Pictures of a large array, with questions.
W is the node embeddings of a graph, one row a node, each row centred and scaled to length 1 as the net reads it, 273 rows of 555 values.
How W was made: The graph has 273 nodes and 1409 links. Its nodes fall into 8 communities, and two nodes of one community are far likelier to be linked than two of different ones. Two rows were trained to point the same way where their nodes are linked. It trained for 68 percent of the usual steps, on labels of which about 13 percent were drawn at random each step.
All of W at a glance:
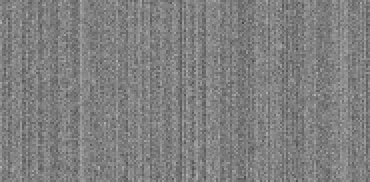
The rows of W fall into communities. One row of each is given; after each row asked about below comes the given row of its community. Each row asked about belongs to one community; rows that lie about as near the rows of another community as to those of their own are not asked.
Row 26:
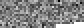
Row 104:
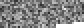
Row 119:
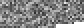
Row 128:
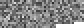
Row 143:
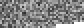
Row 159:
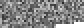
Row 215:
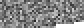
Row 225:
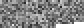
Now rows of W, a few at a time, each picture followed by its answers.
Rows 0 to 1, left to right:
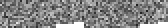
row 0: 119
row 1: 215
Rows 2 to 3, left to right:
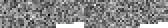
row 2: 159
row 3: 143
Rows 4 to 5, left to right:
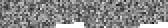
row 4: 26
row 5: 215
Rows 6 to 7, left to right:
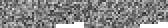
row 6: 128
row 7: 26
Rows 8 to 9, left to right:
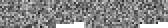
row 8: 119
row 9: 128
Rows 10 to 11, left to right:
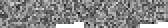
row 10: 159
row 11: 215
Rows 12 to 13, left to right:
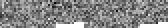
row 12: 128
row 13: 225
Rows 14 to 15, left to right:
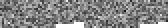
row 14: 128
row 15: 225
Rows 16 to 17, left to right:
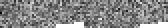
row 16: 143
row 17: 104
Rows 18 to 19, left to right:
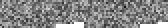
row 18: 128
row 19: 26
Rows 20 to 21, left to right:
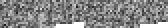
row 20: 26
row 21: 26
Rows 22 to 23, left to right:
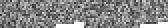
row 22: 143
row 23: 26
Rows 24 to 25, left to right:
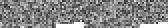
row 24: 215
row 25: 143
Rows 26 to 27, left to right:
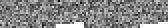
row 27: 26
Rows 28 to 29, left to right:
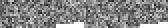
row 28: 104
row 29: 215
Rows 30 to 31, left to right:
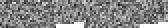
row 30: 128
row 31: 159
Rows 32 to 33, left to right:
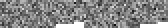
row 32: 104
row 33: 215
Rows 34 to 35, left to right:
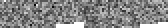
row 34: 128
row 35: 104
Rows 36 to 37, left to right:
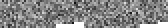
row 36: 143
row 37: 128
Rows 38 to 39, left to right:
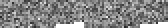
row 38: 215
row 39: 119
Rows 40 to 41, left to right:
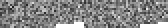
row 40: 104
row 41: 128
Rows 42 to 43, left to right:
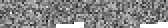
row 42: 143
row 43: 225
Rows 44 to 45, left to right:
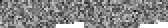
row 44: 128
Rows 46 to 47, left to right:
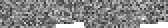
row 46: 159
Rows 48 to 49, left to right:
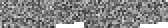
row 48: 128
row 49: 104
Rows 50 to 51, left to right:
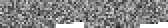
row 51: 26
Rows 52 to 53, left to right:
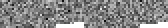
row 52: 215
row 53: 128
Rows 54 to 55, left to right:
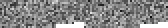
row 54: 119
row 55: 143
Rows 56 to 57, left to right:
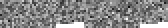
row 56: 215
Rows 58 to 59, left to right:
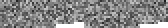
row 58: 143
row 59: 159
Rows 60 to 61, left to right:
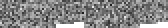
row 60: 143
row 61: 215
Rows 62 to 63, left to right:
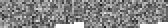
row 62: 159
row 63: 225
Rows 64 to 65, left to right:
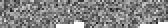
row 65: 225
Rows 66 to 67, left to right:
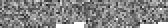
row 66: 128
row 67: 104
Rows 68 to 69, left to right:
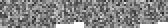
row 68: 159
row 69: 159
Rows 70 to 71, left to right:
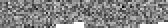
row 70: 128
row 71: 128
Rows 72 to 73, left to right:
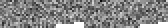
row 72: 128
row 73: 143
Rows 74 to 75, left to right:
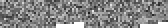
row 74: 104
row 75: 26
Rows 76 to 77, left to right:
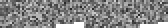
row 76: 143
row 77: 119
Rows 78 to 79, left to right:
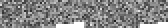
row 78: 225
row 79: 215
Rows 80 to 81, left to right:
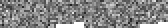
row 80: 26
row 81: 128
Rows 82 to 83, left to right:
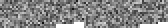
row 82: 143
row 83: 128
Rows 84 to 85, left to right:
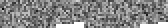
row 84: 26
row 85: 26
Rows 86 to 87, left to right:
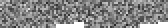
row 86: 143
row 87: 215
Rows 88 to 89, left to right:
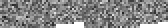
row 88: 225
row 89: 104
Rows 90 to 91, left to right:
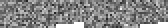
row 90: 26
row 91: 26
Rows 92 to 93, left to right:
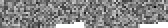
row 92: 26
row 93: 128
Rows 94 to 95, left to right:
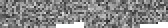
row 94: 143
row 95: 159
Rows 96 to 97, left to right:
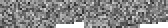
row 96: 225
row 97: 119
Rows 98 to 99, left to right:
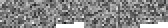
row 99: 159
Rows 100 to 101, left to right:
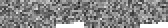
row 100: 225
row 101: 104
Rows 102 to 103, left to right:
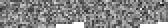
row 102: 26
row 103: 104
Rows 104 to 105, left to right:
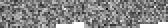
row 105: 159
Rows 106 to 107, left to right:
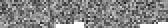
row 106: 225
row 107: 128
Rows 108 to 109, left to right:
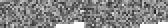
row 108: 104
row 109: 104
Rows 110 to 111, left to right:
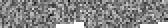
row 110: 159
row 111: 128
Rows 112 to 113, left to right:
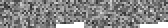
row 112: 26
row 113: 159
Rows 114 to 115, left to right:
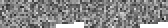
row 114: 26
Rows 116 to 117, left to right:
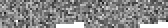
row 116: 159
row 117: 225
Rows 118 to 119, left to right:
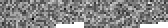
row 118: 143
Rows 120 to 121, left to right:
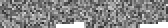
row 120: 225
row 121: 119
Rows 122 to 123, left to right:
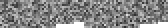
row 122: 225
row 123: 159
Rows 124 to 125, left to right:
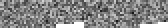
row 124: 225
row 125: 215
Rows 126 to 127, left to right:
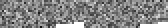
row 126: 104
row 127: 215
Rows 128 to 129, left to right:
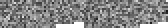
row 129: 104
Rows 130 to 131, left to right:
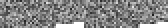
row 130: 143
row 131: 215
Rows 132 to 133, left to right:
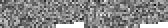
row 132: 128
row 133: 26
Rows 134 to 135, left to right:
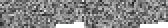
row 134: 104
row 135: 104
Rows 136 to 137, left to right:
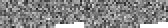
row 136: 128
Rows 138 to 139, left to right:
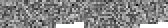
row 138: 215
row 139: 26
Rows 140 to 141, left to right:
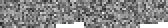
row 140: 26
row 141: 128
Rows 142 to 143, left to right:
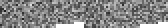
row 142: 143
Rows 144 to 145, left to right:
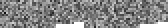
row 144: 128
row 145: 215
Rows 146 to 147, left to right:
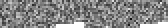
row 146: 159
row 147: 104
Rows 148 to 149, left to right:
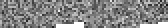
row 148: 128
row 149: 119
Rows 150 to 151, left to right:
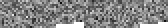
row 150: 128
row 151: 26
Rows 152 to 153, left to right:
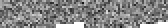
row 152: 143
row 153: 225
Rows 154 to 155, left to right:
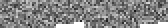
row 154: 225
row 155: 159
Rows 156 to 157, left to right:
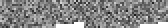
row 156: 119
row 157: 143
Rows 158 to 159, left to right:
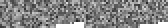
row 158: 26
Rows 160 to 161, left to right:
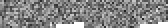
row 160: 26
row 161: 225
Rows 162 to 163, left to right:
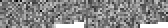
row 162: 225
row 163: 26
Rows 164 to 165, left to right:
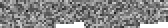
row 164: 215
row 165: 215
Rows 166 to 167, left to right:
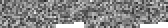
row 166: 128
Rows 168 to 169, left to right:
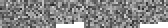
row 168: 104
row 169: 215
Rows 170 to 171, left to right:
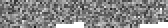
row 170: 104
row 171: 128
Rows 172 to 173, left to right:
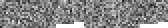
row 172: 26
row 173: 128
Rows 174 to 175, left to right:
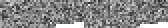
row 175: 104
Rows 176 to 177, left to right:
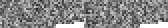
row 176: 128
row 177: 104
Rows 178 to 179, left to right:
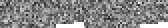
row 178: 26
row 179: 128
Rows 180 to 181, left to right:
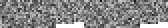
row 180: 159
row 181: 119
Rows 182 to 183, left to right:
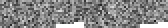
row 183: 128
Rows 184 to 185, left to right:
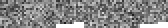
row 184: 143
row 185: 215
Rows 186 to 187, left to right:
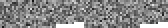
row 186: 215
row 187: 128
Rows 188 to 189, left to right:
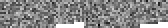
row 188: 104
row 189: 26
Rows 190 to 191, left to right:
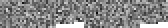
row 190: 215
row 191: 143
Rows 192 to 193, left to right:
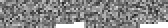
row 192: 215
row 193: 159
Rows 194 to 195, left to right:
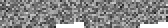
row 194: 119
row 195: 215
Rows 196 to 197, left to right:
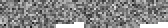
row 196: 128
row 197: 143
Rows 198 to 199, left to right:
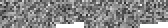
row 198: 26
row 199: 215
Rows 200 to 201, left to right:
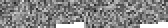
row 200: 26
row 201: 119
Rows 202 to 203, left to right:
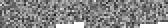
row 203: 26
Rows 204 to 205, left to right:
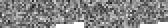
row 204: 26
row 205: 215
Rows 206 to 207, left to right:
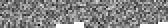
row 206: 143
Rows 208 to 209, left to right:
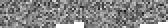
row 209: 225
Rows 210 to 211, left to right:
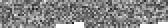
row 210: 215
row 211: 225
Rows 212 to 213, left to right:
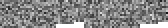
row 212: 128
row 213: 143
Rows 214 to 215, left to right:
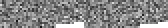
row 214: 159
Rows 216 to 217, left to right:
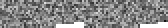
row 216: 128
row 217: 26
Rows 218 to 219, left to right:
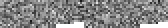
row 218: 225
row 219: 225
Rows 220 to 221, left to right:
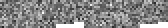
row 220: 143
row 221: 225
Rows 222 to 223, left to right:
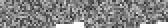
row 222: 26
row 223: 26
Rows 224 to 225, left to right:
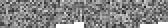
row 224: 104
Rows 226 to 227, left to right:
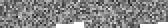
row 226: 143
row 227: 104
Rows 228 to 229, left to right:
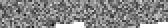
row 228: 215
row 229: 215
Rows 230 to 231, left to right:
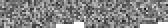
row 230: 26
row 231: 128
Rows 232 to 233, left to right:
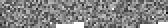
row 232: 104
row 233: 119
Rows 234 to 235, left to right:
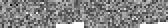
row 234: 159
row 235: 225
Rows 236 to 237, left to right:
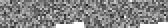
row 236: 143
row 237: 215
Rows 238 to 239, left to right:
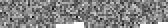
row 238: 159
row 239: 26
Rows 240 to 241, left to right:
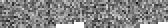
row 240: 104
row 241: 104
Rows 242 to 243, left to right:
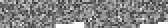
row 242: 215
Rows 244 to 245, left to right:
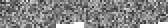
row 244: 119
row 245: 159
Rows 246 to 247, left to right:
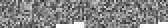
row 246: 119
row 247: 159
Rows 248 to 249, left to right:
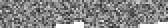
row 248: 215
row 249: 215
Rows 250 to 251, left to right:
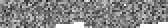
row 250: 215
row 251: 104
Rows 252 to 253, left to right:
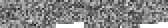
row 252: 215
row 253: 215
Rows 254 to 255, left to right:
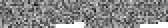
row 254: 159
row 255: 159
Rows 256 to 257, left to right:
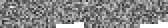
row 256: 128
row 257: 143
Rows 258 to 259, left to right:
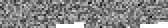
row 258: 143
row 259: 225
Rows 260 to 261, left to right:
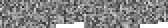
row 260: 26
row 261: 104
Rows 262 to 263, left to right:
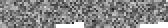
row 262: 159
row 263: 225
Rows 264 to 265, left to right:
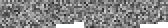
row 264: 143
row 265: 104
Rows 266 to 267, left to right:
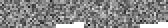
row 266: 143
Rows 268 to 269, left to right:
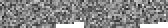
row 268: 119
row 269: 119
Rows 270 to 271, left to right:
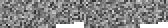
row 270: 119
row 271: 119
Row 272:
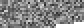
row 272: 143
